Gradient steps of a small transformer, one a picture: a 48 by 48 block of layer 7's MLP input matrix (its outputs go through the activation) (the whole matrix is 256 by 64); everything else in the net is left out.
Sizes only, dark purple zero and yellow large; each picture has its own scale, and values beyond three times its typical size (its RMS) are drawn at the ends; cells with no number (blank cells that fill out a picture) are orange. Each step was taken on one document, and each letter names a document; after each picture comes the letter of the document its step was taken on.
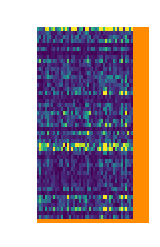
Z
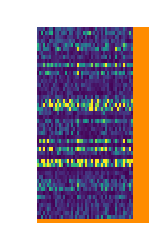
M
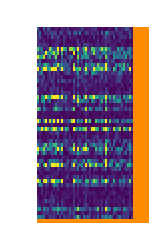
M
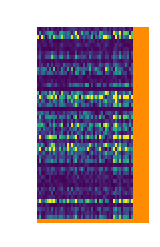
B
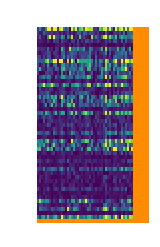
Z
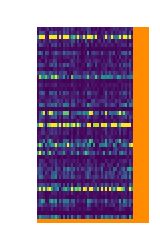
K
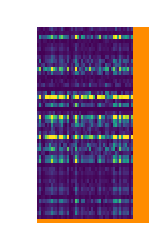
B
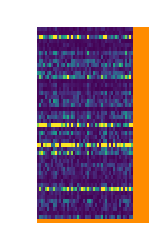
K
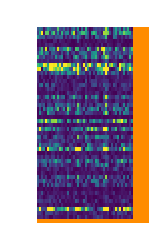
M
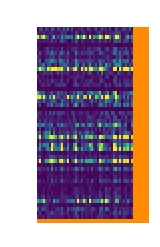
B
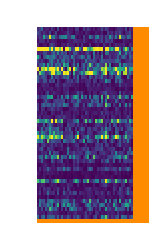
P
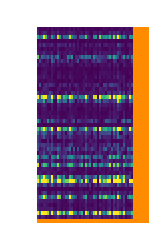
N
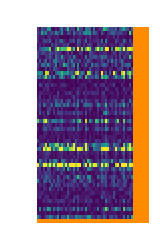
M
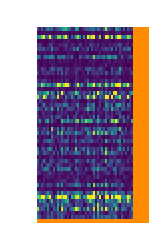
P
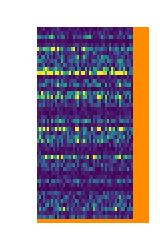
P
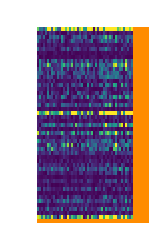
Z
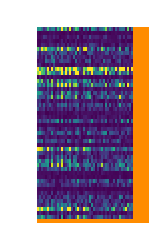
P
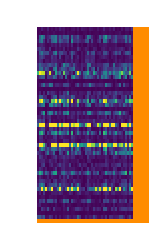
K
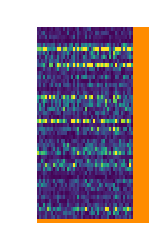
M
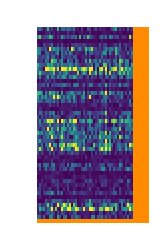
P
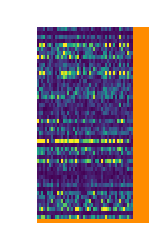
P
